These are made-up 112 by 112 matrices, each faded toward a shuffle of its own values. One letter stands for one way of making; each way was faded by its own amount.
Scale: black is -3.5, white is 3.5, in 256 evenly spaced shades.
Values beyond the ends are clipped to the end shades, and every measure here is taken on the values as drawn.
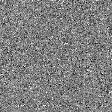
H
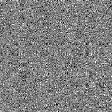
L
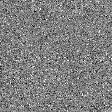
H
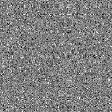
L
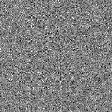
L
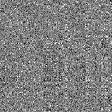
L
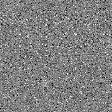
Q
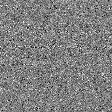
H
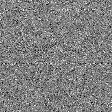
H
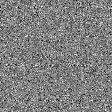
H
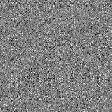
L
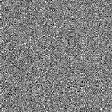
L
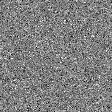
H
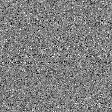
H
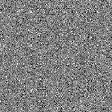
L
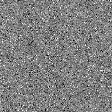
Q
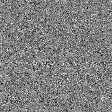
H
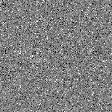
Q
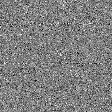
H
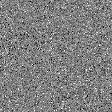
Q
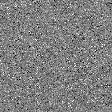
Q
